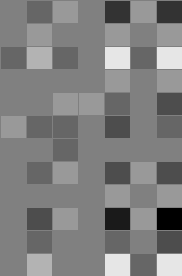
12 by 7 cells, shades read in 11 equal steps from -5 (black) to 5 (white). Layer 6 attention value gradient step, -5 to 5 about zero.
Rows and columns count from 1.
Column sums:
0 -1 1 1 -2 1 -4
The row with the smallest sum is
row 10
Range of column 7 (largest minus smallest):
9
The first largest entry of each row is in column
3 2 5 5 3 1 1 3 5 3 1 5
